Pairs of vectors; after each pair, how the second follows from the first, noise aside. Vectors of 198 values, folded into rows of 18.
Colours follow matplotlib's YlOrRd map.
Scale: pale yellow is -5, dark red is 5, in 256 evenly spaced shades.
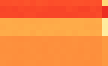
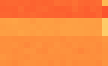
shrunk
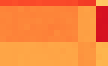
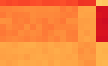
copied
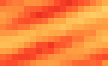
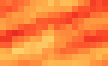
wrapped around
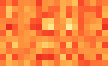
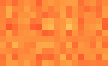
shrunk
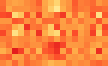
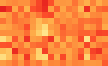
wrapped around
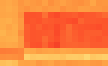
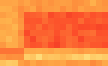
copied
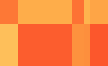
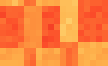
wrapped around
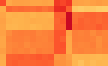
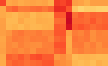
copied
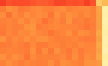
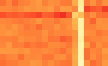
wrapped around
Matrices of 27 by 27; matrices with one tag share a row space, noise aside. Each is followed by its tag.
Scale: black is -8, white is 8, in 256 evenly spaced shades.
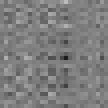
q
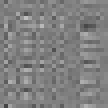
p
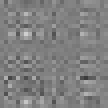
p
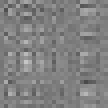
p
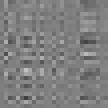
p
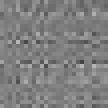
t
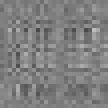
t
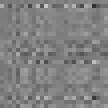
t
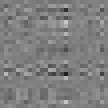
q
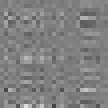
p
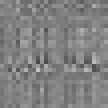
t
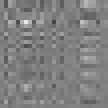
p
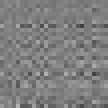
t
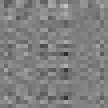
q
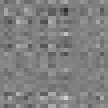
q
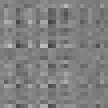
q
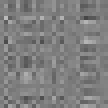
p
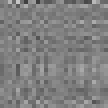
t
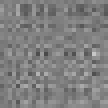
t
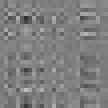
p
